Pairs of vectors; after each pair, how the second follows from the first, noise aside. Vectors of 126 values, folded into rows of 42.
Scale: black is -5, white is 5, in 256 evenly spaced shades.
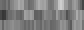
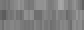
shrunk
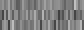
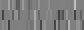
partly zeroed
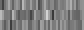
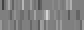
partly zeroed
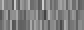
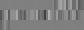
partly zeroed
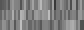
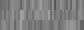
shrunk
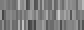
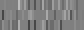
partly zeroed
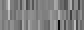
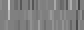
partly zeroed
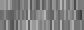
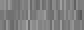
shrunk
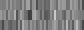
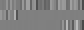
partly zeroed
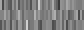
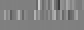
partly zeroed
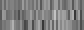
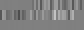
partly zeroed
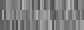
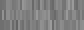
shrunk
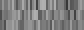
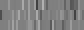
partly zeroed
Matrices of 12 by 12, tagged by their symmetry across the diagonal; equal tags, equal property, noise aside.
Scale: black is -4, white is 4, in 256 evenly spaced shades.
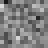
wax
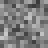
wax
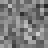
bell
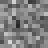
bell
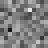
wax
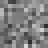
wax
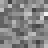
bell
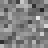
bell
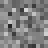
wax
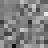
wax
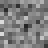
bell
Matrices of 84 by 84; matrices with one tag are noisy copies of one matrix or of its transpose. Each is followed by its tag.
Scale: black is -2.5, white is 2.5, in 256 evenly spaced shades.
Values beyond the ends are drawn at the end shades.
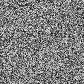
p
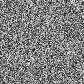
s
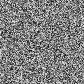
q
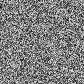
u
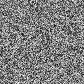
q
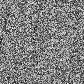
p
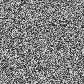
u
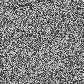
p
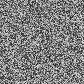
q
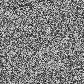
p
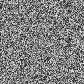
u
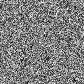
u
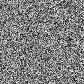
u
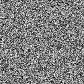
u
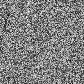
p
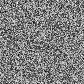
q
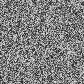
s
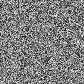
u
